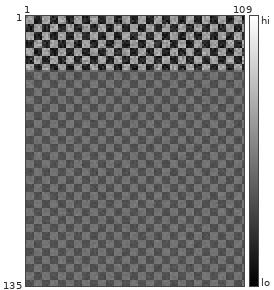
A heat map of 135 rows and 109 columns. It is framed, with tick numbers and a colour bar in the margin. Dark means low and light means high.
A checkerboard runs through the table. No overall slope runs across the table. A horizontal seam about 20% of the way down splits the table, and the bottom part is calmer.
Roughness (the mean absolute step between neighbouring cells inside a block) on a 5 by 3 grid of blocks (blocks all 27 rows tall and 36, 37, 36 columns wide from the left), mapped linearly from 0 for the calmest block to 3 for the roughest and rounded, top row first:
333
000
000
000
000
